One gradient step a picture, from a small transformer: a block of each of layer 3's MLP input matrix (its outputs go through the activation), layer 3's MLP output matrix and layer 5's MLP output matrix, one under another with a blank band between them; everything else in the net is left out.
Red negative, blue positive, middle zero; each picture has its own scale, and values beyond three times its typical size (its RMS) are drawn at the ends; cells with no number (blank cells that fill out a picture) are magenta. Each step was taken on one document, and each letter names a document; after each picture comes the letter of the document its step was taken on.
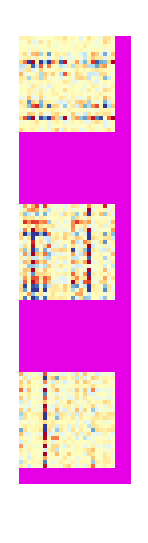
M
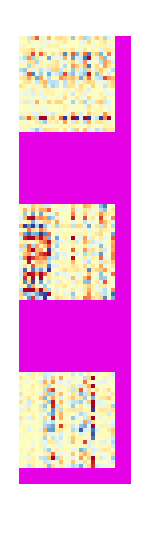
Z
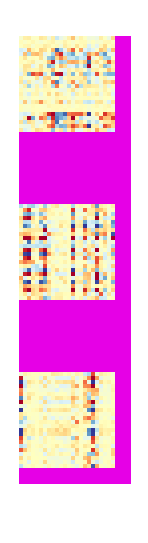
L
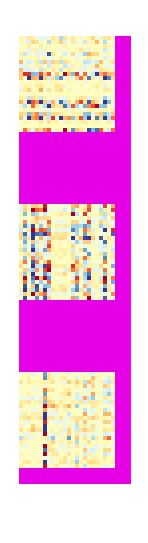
M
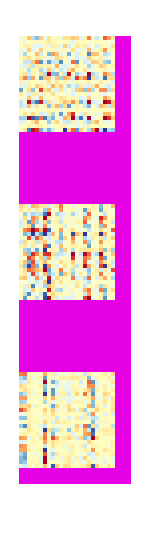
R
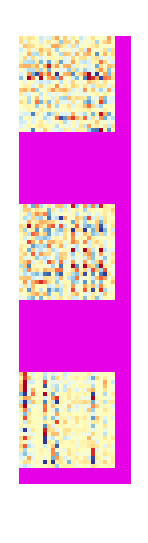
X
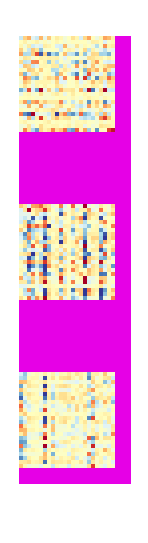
R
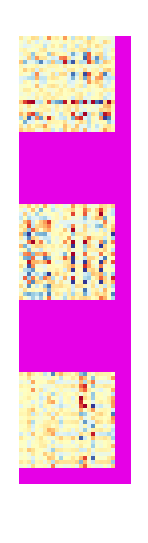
Z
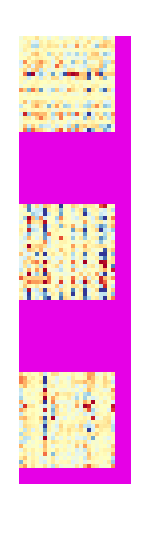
R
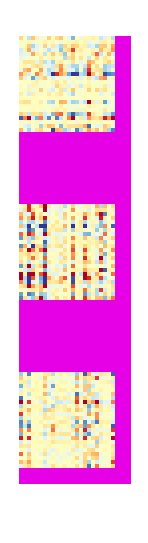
L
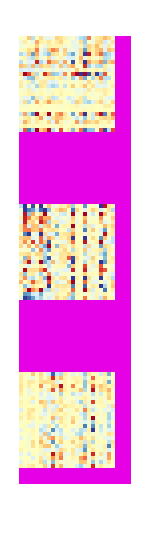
Z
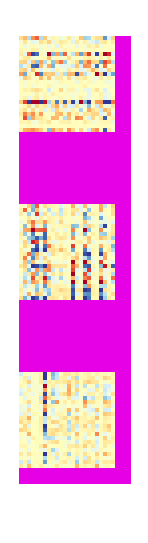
M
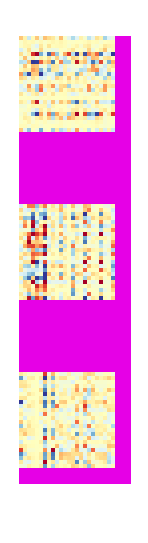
R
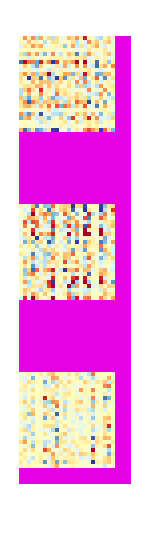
X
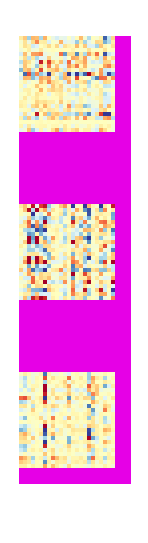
R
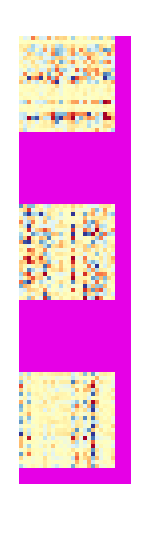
L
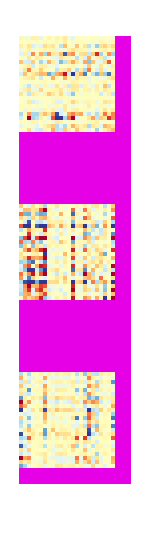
L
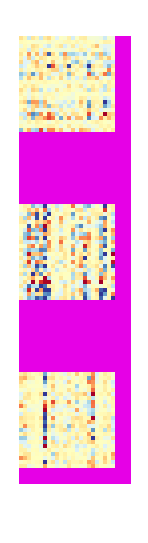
R
